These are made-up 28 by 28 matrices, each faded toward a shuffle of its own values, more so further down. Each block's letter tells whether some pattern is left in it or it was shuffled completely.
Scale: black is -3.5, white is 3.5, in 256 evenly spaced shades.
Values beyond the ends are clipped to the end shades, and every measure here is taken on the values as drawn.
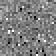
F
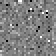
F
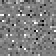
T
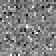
T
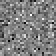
T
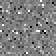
T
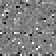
T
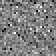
F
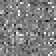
T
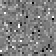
F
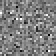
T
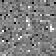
T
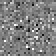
T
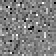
F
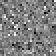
T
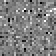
T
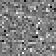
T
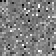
F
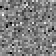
F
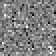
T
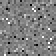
F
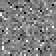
F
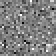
T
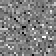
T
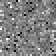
F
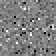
T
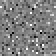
F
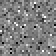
F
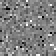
F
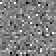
F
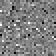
T
